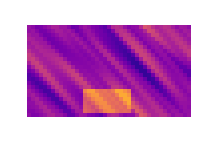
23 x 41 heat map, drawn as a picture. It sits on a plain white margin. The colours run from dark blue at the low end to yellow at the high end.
The values are skewed, with a long tail toward high values. The ninth with the highest average is the bottom middle. An odd patch, higher than its surroundings, sits in the bottom middle. Values change most from cell to cell in the bottom middle.
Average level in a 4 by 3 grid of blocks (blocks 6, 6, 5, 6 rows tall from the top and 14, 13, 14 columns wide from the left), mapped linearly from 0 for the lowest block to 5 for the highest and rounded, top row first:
002
101
120
051
